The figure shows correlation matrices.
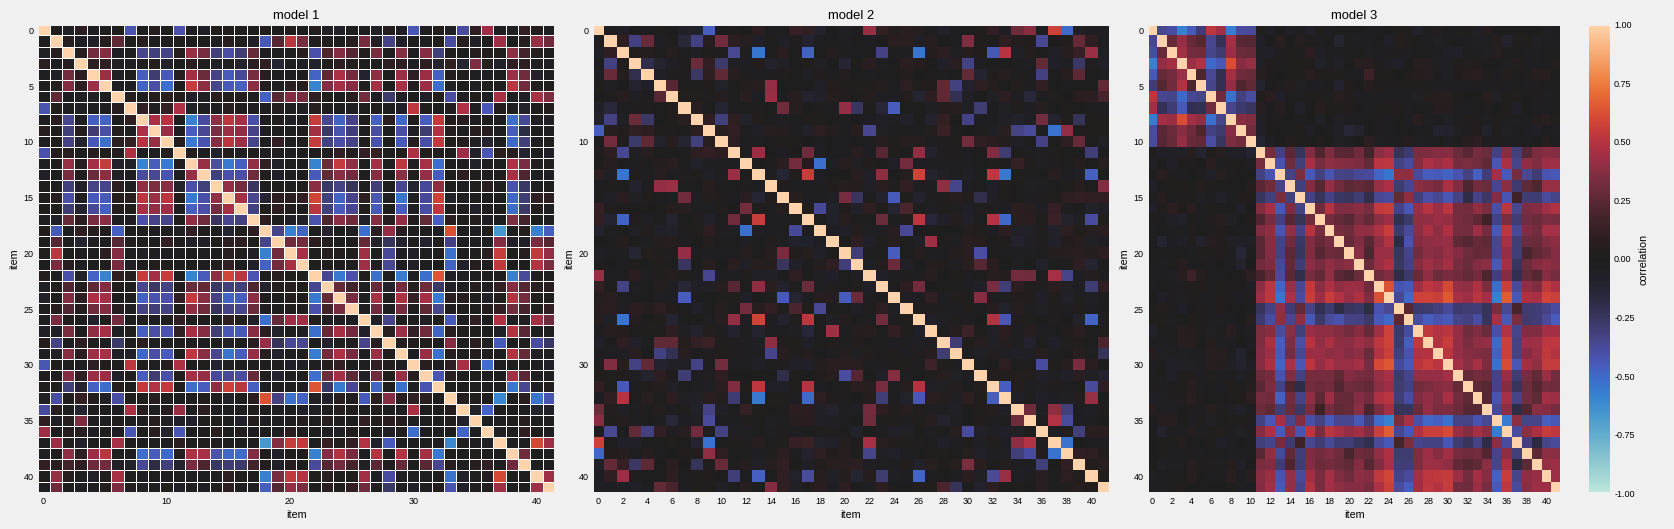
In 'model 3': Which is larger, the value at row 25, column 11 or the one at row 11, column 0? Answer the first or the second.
the second
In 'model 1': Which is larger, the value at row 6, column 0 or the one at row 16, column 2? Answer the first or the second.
the first
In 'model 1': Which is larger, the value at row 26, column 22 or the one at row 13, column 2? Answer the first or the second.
the second
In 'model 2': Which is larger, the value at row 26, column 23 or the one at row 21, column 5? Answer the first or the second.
the first
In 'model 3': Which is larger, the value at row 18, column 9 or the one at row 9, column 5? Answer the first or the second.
the second
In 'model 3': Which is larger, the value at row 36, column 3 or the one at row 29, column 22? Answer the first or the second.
the second
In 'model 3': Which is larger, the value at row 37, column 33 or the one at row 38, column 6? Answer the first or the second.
the second
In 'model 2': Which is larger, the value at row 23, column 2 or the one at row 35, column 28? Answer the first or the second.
the second
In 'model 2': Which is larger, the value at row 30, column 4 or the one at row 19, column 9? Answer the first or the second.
the first
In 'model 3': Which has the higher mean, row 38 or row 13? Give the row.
38
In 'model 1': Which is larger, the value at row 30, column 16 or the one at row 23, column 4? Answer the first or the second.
the second
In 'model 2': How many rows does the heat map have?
42
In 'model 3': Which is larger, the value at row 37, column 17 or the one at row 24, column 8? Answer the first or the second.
the second
